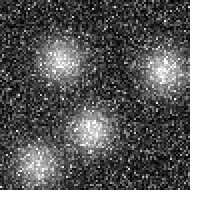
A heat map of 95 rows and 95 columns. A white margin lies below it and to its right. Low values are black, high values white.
The halves do not mirror each other. Four bumps rise from the field. No row or column stands out. There is no overall slope. Overall the values sit about 30% of the way up the scale.
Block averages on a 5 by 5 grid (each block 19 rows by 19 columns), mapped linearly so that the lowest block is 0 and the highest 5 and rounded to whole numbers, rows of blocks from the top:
00000
05114
01112
12510
33100
